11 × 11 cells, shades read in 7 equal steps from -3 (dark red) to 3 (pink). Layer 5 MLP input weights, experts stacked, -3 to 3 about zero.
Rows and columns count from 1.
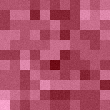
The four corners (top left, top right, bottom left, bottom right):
0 1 3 0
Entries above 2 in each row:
0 0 0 0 0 0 0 0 0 0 1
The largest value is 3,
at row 11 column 1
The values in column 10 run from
-1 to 1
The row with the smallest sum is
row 7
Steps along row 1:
same same down up down up down up down up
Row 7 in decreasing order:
2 1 0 0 0 -1 -1 -1 -1 -1 -3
